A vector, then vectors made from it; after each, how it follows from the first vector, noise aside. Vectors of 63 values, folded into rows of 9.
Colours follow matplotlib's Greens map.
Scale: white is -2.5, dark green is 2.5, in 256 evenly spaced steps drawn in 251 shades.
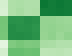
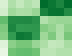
copied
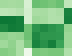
wrapped around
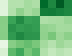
copied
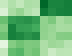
copied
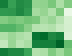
wrapped around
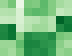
wrapped around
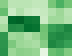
wrapped around
